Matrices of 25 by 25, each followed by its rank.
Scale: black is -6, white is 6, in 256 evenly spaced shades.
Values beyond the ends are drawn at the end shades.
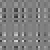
one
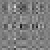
two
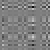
one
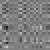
two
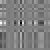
one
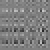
two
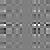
one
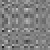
two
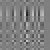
one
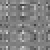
two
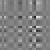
one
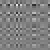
one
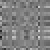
two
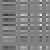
one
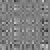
two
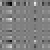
one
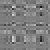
two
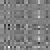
two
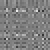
two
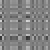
one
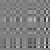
one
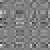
two
